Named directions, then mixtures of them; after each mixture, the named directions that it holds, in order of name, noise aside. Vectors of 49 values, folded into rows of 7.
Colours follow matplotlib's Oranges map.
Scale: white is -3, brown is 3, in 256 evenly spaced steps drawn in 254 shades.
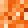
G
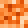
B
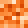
B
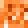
B, G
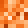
G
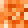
B, G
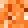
B, G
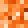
G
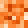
B, G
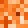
B, G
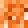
B, G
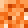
B, G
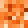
B, G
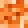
B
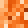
G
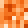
B, G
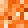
G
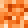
B, G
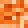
B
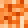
B
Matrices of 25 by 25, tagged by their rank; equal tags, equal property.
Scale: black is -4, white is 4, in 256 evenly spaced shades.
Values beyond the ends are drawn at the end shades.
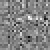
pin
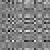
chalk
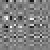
chalk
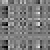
chalk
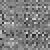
pin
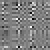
chalk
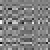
chalk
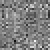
pin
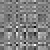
chalk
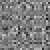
pin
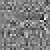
pin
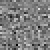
pin
